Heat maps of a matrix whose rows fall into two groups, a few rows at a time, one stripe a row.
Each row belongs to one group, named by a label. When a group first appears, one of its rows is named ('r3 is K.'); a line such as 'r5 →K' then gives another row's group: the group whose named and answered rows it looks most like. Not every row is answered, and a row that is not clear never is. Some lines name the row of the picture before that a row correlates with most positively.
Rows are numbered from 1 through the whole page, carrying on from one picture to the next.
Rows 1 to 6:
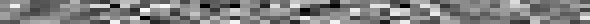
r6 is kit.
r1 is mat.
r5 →mat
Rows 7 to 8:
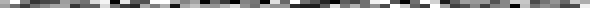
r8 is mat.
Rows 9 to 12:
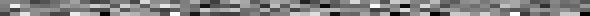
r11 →kit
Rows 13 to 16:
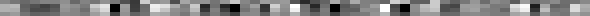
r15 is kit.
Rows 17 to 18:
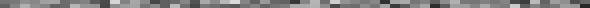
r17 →kit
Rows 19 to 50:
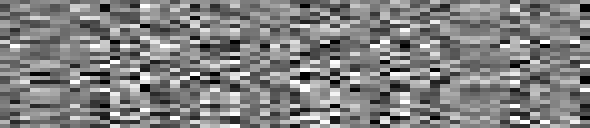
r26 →kit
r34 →kit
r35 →mat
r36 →mat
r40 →mat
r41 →mat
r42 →kit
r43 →kit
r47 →kit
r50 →kit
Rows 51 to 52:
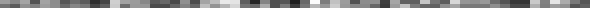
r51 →kit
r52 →kit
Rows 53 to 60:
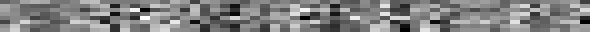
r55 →mat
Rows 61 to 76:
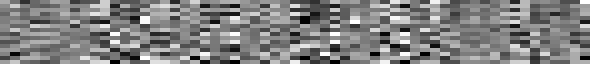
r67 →mat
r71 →kit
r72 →mat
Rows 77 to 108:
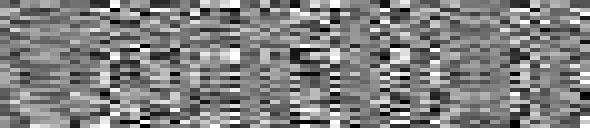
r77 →kit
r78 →kit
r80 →mat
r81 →mat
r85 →kit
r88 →mat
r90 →kit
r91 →kit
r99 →kit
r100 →mat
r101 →mat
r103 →kit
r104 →mat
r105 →kit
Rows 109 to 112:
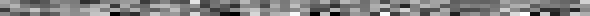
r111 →kit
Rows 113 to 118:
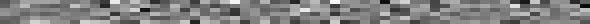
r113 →kit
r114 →mat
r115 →mat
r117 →kit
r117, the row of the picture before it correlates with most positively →111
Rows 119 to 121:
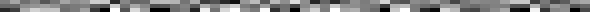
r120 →kit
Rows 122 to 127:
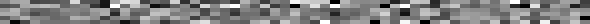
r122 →mat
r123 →kit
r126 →mat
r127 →kit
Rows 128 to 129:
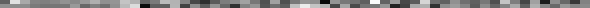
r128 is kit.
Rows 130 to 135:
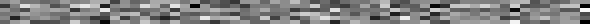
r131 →mat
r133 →mat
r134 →kit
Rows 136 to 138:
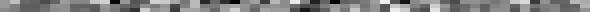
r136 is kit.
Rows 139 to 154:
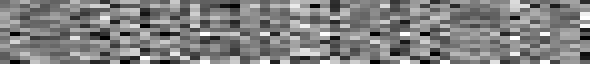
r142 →mat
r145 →mat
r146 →mat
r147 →kit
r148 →mat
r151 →mat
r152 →mat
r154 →kit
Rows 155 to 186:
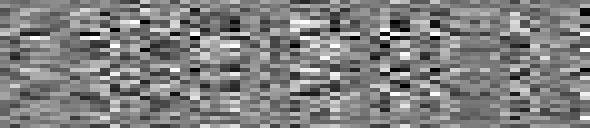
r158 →mat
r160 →mat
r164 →mat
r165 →kit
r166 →kit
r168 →kit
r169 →kit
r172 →mat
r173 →kit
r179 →mat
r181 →kit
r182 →kit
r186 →kit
